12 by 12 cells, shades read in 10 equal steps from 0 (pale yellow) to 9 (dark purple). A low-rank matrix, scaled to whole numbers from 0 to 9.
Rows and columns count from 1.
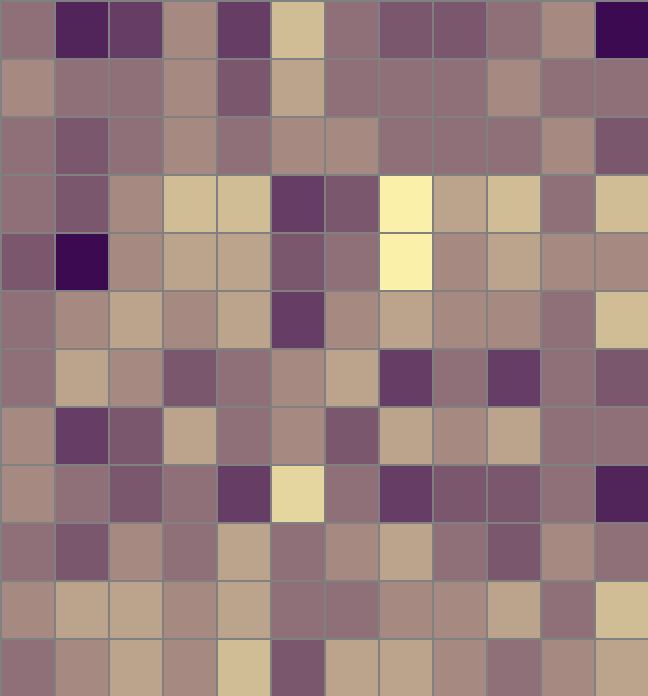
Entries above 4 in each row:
9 8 8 5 4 3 8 6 10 7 3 3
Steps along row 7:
down up up down down down up down up down up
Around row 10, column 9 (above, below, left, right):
6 4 3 6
